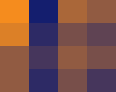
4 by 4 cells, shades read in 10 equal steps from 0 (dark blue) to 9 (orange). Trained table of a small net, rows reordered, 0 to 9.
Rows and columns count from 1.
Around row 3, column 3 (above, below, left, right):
4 4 2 4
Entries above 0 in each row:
3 4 4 4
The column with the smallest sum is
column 2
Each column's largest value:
9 2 6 5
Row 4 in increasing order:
1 2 4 5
